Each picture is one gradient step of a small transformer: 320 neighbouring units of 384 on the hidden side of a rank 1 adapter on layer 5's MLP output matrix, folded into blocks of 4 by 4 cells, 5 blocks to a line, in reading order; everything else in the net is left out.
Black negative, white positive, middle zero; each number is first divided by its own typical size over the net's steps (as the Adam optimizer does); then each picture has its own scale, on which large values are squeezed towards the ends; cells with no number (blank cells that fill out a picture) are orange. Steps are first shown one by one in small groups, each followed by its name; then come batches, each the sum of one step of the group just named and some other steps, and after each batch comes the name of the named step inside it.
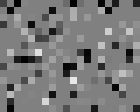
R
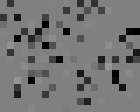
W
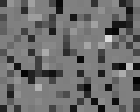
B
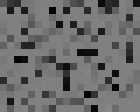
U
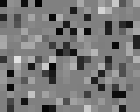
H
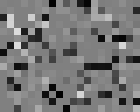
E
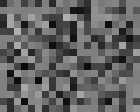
E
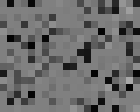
W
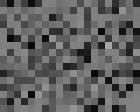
W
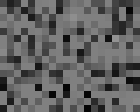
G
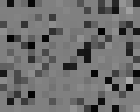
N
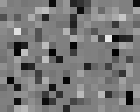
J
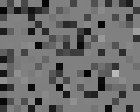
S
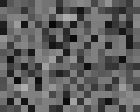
G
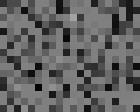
G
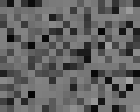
N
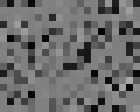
N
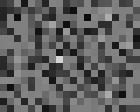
S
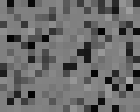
N
